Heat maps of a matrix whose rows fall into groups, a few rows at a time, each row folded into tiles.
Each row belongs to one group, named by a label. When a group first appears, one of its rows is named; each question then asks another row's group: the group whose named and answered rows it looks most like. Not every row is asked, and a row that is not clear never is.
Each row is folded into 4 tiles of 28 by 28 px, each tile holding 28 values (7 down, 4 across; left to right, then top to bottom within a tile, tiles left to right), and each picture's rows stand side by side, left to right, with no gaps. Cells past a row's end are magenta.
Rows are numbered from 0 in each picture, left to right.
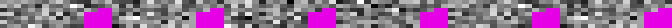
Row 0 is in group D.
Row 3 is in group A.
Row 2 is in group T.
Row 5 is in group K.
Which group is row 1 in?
K
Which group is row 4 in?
D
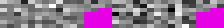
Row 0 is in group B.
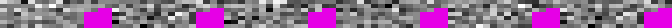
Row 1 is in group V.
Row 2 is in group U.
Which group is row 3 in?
A
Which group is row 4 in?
D
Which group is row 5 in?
V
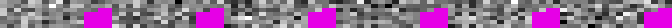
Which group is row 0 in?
B
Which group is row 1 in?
T
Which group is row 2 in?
K
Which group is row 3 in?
A
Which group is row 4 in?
K
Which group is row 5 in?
V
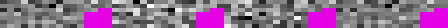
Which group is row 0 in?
A
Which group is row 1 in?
B
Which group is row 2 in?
T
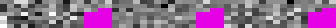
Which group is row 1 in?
A
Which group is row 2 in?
T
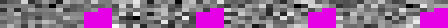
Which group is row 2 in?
V
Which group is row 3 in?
V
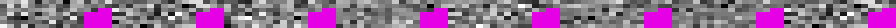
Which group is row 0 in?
T
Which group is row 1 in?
V
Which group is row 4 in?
D
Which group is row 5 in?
U
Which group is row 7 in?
V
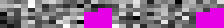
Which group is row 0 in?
U
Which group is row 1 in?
T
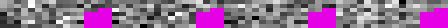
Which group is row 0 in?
U
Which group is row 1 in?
V
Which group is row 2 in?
U
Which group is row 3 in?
B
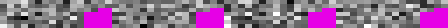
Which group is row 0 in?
T
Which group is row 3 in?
D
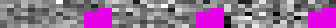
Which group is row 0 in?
U
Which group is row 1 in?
B
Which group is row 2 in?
K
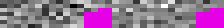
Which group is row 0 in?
V
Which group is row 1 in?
B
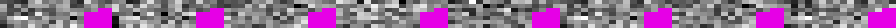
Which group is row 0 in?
K
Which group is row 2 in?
V
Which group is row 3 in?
B
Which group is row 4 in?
A
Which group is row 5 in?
K
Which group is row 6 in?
V
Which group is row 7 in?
K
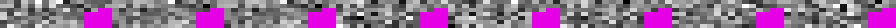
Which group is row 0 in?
U
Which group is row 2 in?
U
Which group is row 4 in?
K
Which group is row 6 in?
D
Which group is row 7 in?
B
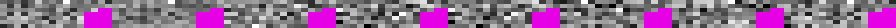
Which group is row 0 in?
K
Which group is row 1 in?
U
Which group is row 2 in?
D
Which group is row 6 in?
U
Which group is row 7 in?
K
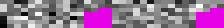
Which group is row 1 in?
B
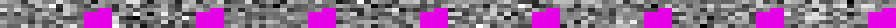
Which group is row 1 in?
T
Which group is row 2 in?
A
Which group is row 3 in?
A
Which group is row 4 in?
D
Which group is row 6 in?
V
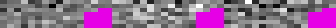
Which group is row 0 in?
A
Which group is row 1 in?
B
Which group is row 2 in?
A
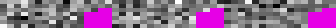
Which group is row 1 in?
K
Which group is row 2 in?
A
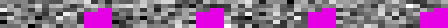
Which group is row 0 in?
V
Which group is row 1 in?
U
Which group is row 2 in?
T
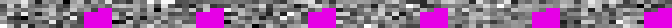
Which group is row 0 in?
T
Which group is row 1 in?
U
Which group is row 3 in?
D
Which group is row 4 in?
B
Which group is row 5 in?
U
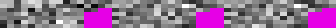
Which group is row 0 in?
U
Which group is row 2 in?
D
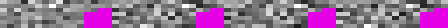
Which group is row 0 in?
B
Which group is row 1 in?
D
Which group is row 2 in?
D
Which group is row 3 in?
D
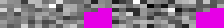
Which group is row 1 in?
A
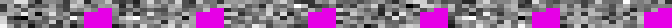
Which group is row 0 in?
T
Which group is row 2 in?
D
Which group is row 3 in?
V
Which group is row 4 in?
K
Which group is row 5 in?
K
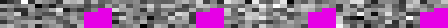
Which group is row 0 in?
A
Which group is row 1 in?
V
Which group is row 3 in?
T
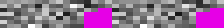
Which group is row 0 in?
D
